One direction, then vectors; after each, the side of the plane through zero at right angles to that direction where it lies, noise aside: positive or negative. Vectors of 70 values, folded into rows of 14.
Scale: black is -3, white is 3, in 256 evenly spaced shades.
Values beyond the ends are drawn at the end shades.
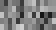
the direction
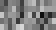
positive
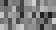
positive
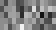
positive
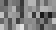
positive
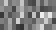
negative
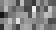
negative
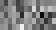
positive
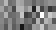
negative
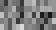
positive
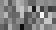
negative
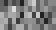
positive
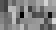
positive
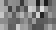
positive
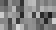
positive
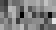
positive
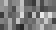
negative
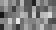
negative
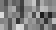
positive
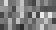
negative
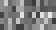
negative
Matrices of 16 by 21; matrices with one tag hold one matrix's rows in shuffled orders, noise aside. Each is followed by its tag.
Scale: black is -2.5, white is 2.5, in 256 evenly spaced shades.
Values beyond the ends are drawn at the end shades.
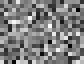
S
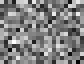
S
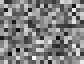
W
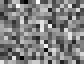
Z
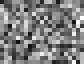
W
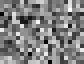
Z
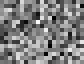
Z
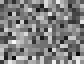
S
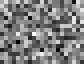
W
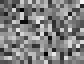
Z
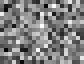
Z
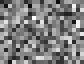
W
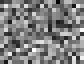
W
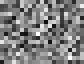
Z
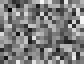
W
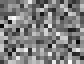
S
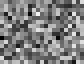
W
